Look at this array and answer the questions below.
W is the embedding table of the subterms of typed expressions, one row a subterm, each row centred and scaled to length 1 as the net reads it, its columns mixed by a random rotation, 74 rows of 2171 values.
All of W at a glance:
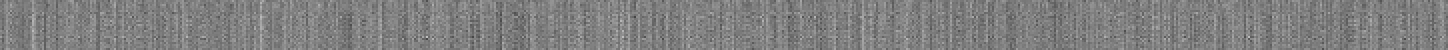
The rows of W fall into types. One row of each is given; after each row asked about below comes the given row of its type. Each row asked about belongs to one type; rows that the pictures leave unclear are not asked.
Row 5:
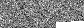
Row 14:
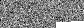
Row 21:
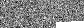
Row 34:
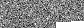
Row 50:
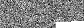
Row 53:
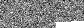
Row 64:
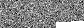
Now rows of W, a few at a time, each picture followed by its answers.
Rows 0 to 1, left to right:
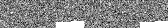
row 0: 53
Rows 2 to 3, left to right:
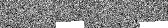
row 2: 64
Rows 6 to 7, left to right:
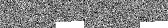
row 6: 50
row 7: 14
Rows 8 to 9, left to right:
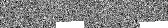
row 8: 21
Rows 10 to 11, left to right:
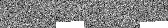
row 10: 14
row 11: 50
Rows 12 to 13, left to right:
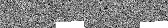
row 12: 50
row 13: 5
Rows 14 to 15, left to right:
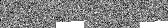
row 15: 53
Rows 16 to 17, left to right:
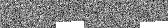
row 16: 50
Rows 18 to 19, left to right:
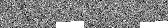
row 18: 5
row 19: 64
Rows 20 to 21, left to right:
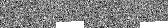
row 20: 21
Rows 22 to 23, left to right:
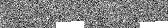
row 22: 34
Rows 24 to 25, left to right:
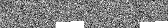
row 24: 5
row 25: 50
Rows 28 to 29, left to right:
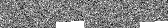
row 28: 5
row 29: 53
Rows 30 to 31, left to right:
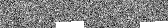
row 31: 21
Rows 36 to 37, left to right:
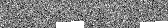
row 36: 34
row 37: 64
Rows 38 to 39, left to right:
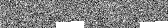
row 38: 14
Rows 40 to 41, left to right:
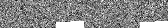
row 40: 5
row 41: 53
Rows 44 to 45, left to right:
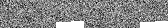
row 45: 64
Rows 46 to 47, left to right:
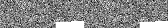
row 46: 50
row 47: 50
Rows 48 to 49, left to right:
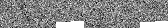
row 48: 5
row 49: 64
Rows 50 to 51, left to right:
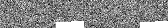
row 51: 64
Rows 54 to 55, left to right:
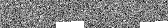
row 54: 50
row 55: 64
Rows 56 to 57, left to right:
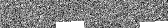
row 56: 50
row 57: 53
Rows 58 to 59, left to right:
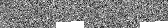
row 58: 34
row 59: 21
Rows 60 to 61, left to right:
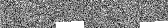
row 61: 21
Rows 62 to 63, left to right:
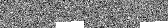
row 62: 53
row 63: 21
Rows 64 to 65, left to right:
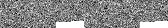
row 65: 5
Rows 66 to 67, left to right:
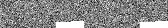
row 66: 64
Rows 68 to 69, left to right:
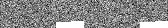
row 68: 34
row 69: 50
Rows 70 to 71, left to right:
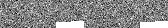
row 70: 64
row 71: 34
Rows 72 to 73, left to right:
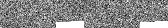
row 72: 21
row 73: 5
